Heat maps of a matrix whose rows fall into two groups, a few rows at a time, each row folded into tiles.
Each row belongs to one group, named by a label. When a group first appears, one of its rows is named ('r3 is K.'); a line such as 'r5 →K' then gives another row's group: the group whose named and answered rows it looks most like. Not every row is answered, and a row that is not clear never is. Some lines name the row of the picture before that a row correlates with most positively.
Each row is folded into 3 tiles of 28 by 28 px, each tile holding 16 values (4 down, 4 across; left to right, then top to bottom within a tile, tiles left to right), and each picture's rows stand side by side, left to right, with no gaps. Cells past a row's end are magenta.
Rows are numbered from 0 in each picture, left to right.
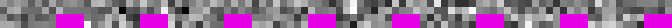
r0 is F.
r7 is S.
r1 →S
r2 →S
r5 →F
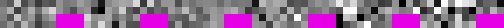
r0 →F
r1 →S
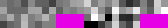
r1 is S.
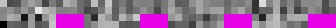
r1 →S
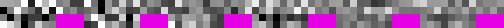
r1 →S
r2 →S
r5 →F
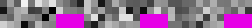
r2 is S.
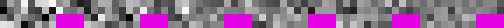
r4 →S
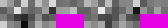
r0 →F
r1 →F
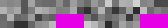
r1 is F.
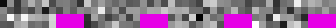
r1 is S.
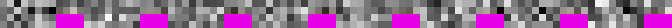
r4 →S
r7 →S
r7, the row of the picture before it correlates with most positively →3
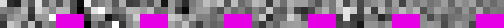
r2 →S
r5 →F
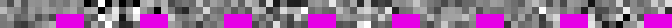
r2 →S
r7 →S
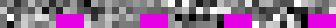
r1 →S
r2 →F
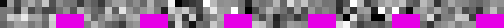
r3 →F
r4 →F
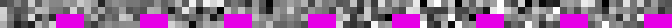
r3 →S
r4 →S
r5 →S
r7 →S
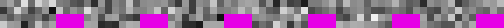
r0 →F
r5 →S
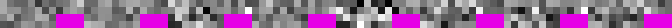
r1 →F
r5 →F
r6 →S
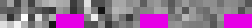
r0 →S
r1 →S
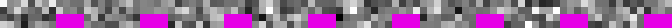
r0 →F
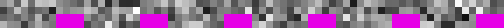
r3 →F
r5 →F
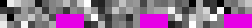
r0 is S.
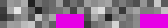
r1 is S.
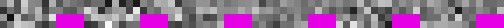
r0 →S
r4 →S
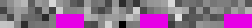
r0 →F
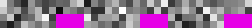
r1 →S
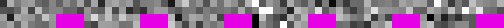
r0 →S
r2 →S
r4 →S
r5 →F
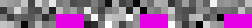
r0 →F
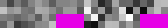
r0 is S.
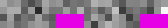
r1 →S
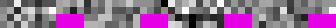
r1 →F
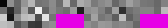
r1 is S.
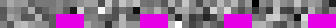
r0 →S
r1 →F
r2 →F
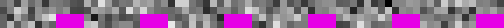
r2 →S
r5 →F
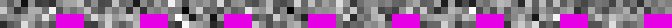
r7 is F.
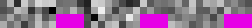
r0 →F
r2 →F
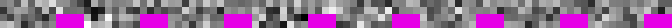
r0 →F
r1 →S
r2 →F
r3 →S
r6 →F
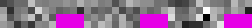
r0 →S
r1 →S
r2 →S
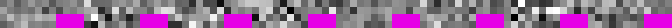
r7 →F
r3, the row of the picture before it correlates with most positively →1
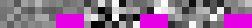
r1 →S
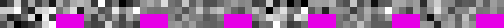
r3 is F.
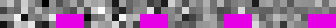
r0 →S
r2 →F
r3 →S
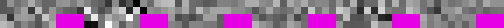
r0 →S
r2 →F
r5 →S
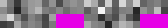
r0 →S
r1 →F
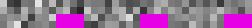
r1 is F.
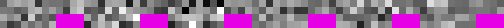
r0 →S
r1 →S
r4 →F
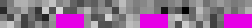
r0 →F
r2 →S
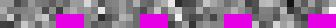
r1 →F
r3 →S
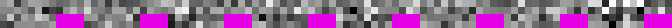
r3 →F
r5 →F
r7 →F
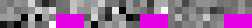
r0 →S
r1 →S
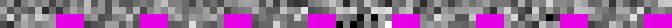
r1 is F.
